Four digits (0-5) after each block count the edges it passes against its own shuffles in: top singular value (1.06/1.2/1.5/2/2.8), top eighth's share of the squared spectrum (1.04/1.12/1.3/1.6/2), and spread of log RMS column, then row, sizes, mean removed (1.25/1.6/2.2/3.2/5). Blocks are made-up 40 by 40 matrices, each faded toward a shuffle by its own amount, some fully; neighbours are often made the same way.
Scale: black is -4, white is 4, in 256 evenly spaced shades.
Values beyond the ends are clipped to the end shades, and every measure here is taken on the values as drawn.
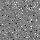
1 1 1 0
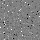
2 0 0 0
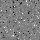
1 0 0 0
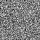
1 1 0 0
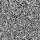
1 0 0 0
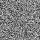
0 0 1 0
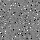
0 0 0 0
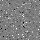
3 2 0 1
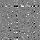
4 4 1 1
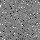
0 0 0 0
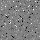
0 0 0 0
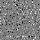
3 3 1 1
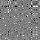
4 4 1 1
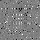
3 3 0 1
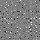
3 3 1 1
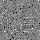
2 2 0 0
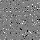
2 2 1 1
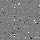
2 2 0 0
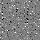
2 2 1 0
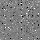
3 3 1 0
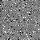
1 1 0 1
